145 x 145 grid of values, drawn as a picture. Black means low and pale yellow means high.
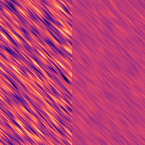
The distribution is heavy-tailed on both sides. The right part is calmer, past a seam about 50% of the way across. Neither half mirrors the other. The grain runs diagonally down to the right.
